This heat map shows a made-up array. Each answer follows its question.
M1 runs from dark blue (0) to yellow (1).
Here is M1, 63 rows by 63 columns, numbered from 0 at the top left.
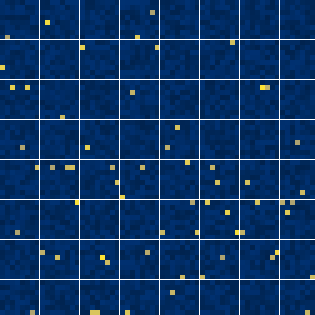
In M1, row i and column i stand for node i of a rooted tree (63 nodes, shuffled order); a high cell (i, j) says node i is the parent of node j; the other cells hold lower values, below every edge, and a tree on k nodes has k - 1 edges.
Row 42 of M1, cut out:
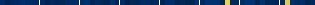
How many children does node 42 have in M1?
2
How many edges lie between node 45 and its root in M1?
4
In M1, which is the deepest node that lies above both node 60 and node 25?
55
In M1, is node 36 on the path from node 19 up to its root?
no
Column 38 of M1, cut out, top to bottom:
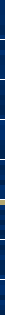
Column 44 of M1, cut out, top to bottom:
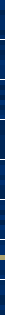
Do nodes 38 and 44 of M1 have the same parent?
no
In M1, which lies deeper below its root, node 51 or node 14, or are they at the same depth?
the same depth
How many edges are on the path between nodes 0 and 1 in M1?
4
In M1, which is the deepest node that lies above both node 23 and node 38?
55
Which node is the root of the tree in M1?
50
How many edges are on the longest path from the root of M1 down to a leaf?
4
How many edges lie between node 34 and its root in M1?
4
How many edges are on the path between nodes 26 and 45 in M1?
8
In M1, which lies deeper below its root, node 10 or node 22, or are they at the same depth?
the same depth
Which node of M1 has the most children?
33
